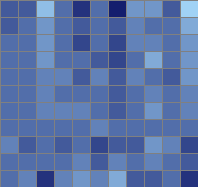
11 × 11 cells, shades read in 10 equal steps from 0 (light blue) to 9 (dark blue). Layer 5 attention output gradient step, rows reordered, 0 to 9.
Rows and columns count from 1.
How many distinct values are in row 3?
4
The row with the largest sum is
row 9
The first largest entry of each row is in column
7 1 5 7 5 7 7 1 6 6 3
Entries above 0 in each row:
10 11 11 11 11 11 11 11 11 11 11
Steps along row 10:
same same same down up down up down up up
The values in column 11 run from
0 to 8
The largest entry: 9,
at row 1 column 7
